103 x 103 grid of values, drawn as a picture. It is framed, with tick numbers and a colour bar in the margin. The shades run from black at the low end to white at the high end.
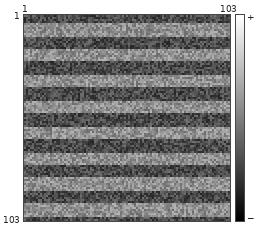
Slope: none. Stripes: horizontal, repeating 8 times. Average level on the scale: 40%. Histogram: flat.
